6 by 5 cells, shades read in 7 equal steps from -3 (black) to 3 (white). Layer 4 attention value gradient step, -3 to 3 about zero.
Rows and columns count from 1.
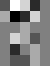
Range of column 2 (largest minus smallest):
6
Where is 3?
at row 1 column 2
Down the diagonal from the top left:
-1 -3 1 -1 0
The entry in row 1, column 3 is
2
